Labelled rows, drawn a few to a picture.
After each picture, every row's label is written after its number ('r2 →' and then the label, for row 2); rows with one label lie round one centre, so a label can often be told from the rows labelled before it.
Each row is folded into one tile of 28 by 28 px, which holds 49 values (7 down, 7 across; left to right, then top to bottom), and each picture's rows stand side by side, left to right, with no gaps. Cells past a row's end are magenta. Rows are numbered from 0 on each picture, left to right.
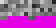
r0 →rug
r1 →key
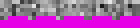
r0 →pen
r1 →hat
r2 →hat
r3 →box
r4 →box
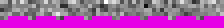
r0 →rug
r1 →hat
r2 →key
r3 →box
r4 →rug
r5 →key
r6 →key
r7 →hat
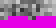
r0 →pen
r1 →hat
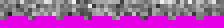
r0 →box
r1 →hat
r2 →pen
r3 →hat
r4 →rug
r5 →box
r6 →rug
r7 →pen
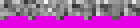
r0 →key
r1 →hat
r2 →box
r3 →box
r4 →box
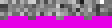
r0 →rug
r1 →rug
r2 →key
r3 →pen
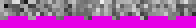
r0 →key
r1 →rug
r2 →pen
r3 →hat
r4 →hat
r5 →hat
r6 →pen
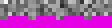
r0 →rug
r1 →pen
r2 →key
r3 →rug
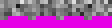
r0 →box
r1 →pen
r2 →pen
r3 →rug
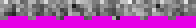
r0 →pen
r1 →pen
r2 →box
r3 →pen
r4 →hat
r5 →box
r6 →pen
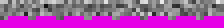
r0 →rug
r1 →box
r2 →rug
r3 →rug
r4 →key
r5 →rug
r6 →key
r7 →box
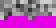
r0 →box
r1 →hat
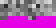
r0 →rug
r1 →hat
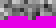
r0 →key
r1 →box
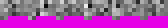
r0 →pen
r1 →box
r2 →pen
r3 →key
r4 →key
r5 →pen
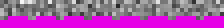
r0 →box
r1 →rug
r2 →pen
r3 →rug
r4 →key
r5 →pen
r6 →key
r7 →rug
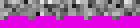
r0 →key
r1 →box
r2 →box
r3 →key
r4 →key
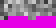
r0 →hat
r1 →rug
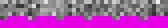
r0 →rug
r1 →hat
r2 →pen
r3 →rug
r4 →rug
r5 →pen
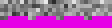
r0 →rug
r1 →key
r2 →hat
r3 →hat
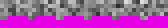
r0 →pen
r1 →pen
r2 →key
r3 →pen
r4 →key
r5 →rug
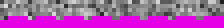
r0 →hat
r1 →hat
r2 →hat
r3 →key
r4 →pen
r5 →pen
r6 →hat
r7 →key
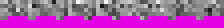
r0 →pen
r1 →key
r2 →box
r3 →box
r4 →hat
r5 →hat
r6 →pen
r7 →pen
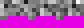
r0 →key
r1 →box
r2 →box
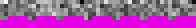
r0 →rug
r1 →hat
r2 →key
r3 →box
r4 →pen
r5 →rug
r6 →key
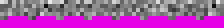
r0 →rug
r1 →box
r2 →rug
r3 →rug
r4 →rug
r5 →hat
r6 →rug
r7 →box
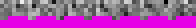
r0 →box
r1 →key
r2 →box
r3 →box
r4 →pen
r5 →key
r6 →pen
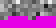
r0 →pen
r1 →box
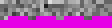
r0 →rug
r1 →box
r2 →rug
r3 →pen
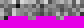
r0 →box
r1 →pen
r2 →rug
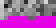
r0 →key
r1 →pen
